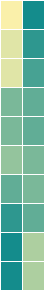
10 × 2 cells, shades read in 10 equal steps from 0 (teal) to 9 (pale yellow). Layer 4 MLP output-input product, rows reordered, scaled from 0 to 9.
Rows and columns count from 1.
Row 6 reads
5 4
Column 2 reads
0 1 2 3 3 4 4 3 6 6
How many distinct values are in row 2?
2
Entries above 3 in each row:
1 1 1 1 1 2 1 0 1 1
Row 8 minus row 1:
-8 3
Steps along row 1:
down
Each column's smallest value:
0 0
